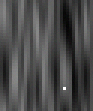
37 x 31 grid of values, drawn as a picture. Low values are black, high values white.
Lone odd cells: 1, higher than its neighbours. Grain: streaks running down. Average level on the scale: 30%. Mirror symmetry: none.
